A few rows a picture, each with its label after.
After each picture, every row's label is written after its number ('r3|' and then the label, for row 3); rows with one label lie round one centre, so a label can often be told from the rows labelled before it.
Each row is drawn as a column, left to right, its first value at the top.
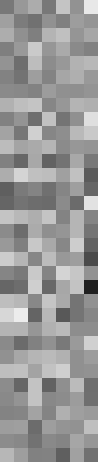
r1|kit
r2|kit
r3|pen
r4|kit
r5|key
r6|pen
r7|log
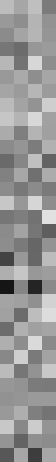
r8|log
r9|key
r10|log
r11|kit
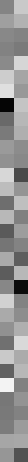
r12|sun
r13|log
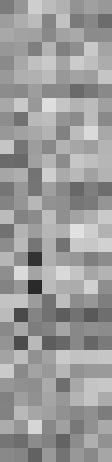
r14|kit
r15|key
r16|log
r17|pen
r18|key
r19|pen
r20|pen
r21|pen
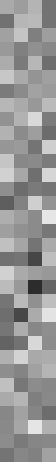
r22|pen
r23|key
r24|log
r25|kit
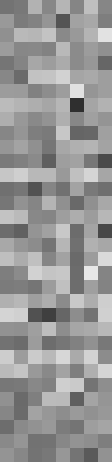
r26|kit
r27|kit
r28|key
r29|key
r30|pen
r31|sun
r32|key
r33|kit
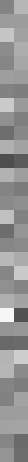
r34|kit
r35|key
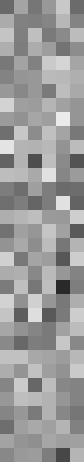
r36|kit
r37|pen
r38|kit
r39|pen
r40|log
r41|kit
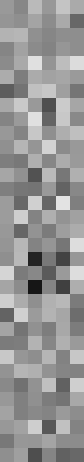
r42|key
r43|kit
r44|log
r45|sun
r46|log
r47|pen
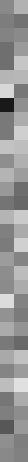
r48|sun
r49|pen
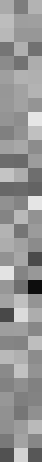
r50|key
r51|kit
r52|log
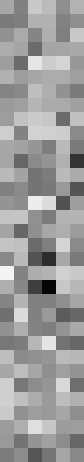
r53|pen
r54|kit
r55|log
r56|log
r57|pen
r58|key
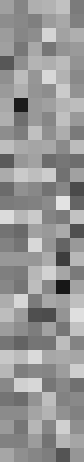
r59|kit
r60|sun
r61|pen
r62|key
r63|log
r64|kit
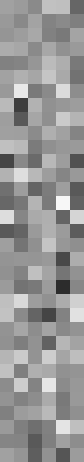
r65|kit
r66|sun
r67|key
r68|pen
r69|log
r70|kit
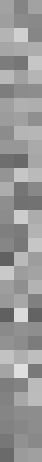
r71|key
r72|kit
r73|pen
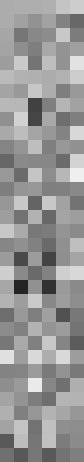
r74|key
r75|log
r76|sun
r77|log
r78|key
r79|pen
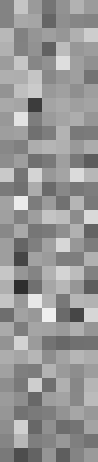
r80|key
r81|log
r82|sun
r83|kit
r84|pen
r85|key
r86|kit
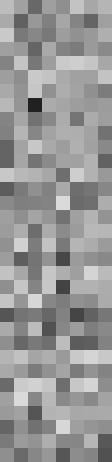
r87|key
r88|pen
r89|sun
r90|pen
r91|log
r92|pen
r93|pen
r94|key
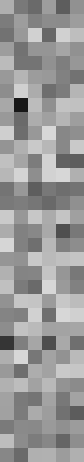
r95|pen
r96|sun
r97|kit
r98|pen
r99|kit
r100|kit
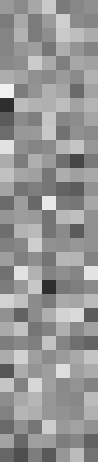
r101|sun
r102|key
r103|pen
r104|log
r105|kit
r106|kit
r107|key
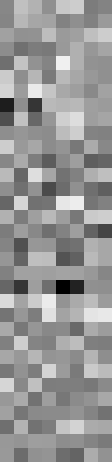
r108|sun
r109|log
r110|sun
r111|kit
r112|log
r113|log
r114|kit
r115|kit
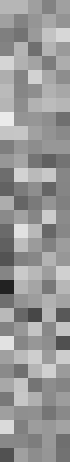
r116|log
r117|pen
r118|key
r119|kit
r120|key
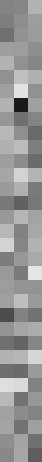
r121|pen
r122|sun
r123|key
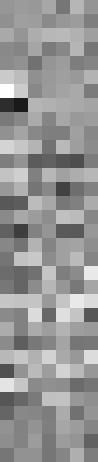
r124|sun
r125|sun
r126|kit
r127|key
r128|kit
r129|kit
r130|key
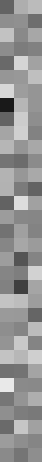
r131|sun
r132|log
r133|key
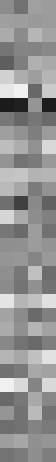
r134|sun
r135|sun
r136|key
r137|sun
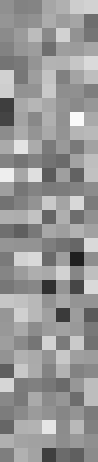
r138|sun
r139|kit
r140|kit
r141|log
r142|key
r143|log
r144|pen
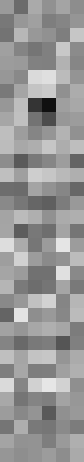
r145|pen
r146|kit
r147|sun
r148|sun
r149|pen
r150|kit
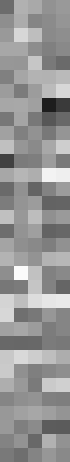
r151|kit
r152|key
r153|key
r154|sun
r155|sun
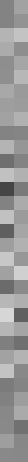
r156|kit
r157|key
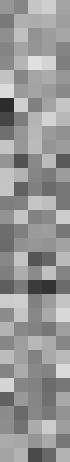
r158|sun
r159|kit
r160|log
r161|log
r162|kit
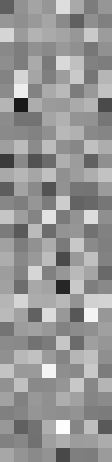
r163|kit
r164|sun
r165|key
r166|kit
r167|log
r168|pen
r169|kit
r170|sun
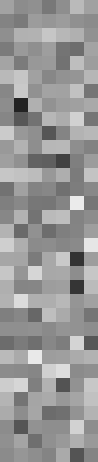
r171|pen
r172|sun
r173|key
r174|kit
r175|kit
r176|log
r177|pen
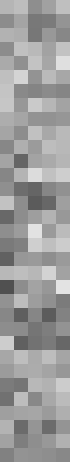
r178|log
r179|key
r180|pen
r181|pen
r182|pen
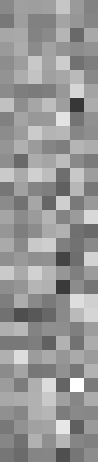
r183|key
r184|key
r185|pen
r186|pen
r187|log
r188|sun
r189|kit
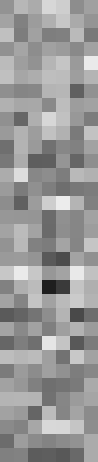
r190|key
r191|pen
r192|key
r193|log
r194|log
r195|key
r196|pen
